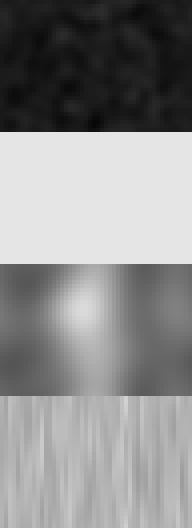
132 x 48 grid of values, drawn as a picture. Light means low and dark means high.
It is made of 4 by 1 panels. Panel 1,1: very high, blotchy, faint in contrast. Panel 2,1: very low, flat. Panel 3,1: middling, smooth, strong in contrast. Panel 4,1: low, streaked downward, faint in contrast.
